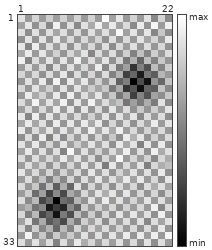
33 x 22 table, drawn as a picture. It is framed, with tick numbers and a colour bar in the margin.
Grain: checkered. Average level on the scale: 70%. Odd rows or columns: none. Seam: none. Slope: none. Dips: two.
